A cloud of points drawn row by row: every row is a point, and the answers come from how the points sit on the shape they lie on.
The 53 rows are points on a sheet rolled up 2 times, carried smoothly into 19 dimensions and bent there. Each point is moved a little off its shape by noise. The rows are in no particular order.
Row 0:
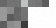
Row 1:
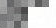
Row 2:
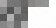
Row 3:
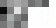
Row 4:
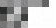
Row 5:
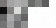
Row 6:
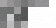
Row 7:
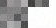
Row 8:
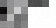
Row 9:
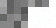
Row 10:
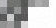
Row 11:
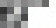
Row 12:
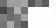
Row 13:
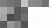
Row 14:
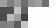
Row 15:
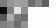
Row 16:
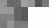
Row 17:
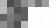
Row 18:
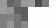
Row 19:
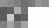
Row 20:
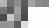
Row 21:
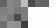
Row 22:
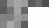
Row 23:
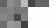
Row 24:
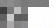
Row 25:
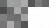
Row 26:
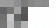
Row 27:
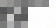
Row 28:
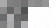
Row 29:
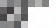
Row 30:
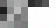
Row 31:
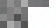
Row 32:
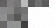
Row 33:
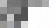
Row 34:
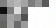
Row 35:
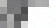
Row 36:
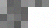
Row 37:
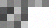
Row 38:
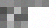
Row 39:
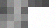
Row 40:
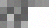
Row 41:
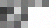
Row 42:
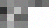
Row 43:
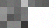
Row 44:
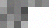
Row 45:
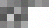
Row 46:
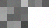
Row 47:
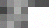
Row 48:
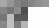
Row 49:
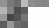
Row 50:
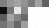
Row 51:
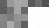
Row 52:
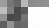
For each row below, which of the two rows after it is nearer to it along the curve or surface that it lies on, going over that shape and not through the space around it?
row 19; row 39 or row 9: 9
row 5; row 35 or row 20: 20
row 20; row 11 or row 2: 11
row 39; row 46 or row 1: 46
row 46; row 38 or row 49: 49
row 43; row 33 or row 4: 33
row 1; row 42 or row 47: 42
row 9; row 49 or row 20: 49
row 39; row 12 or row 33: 12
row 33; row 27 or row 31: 27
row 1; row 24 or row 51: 24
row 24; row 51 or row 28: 28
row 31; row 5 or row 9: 9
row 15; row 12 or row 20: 20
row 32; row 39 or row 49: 49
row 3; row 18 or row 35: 35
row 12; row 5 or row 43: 43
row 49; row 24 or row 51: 51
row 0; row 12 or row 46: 46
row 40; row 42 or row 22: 42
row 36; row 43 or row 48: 48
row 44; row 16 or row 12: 16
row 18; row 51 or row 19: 19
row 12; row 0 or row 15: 0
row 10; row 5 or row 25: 5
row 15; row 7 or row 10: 10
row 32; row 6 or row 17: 17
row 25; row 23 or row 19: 23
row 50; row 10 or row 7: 10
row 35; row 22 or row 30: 30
